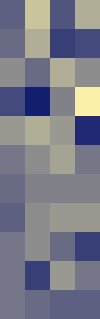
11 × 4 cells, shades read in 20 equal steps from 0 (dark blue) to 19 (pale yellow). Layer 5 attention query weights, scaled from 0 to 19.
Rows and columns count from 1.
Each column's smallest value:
4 0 3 1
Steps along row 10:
down up down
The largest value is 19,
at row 4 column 4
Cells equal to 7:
5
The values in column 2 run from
0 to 15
